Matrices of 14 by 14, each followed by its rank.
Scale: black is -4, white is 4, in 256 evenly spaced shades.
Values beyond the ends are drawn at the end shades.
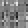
two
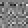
three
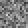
full rank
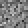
full rank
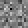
three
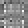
two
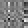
two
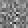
three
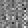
three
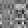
two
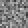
full rank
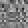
three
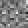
three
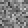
full rank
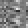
three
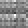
two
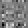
two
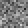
full rank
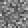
full rank
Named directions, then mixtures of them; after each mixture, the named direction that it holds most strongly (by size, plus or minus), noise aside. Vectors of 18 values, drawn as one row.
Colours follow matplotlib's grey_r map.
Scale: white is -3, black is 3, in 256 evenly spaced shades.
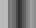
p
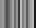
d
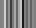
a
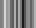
a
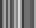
a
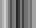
p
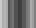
p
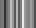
a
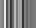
a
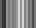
p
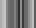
p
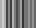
a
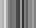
p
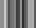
p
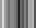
p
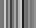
a
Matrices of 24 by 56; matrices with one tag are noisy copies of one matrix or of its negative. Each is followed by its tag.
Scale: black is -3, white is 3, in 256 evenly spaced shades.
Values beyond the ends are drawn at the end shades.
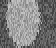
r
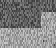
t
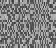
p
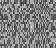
p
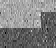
t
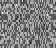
p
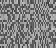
p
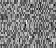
p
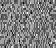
p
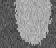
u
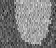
u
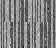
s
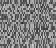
p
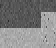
t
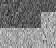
t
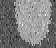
u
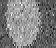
r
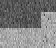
t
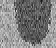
u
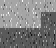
t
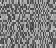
p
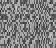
p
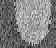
u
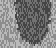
u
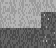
t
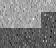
t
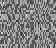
p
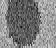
r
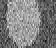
r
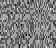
p
